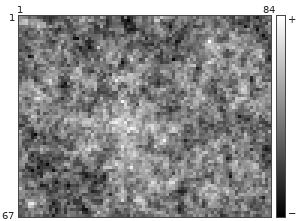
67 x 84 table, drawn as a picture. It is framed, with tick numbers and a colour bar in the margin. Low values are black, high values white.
On average the colour sits 50% of the way up the scale. No overall slope runs across the table. No row or column stands out. The values follow a bell shape. The field is mottled with small blotches. There are no regular stripes.
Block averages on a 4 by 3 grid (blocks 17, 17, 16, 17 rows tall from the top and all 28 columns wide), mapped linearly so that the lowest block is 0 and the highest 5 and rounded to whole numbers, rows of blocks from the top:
112
333
252
033
